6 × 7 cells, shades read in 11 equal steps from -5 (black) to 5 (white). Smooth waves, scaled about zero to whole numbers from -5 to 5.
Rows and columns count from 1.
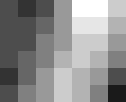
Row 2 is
-2 -2 -1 1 4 4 2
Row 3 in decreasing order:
3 3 1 1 0 -2 -2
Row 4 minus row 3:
0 1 0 1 0 -1 -1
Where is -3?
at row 1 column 2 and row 5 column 1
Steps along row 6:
up up up down down down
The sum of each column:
-13 -9 -1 11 19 15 0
